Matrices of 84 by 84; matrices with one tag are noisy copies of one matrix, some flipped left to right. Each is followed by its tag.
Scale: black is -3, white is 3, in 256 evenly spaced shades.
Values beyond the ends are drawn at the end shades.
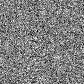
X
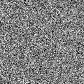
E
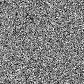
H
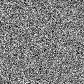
E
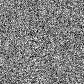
X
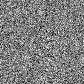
X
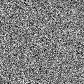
E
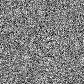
X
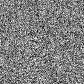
X
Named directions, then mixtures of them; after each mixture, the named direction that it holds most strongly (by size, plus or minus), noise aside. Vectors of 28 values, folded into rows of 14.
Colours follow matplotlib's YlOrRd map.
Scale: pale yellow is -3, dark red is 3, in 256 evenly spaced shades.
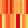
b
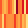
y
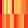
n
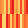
b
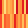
y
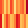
b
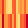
b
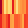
n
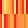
y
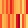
b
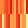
b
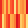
b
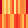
n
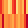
y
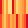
n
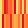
y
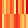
y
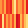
b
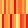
b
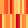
b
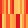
b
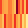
y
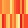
b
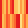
b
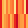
y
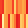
b
